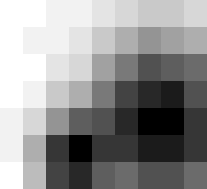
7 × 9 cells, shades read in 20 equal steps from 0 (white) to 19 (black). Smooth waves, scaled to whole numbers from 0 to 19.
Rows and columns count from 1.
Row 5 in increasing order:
1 3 8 12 13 15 16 19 19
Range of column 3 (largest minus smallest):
14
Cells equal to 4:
4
